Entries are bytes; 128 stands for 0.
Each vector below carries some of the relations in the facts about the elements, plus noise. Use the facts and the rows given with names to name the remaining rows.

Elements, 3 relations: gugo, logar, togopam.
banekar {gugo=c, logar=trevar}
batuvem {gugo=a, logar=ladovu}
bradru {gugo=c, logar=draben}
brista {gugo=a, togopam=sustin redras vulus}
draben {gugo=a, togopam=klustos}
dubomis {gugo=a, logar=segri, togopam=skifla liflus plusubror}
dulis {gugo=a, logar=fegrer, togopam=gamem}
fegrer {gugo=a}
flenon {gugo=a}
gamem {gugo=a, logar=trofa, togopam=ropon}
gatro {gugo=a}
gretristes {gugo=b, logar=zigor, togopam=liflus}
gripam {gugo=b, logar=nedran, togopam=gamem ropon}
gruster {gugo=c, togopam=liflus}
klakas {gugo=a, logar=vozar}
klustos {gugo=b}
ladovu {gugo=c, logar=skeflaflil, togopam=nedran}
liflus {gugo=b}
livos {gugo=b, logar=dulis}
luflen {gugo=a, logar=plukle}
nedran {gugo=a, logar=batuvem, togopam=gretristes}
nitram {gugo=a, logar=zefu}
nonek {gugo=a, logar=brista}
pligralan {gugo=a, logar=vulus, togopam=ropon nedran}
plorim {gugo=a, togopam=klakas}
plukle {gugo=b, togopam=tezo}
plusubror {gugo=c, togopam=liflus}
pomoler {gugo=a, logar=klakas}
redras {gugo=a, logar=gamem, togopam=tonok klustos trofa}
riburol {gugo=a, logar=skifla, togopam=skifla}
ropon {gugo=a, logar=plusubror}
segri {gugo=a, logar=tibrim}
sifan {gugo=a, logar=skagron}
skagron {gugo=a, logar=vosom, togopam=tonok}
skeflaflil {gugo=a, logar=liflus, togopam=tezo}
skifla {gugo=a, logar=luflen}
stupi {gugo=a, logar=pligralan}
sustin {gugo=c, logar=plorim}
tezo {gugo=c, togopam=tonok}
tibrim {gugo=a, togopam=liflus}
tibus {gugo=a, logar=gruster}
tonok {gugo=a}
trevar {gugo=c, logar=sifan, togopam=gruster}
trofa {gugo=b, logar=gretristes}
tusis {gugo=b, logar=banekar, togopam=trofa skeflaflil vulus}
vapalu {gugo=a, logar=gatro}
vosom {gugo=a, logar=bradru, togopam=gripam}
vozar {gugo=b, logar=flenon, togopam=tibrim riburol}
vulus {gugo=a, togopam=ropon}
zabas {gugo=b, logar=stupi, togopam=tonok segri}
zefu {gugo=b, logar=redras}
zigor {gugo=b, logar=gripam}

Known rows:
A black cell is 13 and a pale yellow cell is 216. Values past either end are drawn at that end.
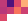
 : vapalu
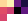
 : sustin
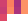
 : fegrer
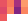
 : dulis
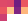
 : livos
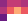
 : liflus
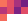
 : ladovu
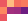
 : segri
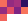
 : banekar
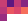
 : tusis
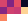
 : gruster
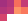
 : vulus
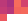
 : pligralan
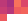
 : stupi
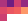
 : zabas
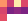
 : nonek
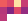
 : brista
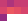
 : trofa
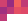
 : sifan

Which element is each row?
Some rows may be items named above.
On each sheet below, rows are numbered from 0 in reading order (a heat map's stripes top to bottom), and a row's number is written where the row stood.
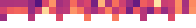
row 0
klustos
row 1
gatro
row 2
vulus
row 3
tibus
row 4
tezo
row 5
brista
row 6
fegrer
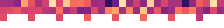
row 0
ropon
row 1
riburol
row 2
tibrim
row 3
bradru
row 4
flenon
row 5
klakas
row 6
plusubror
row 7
brista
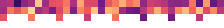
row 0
plusubror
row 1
pomoler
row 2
dulis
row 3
livos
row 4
dubomis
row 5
liflus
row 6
plukle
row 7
vozar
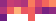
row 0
liflus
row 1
nitram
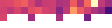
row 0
tonok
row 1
zefu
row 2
draben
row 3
plorim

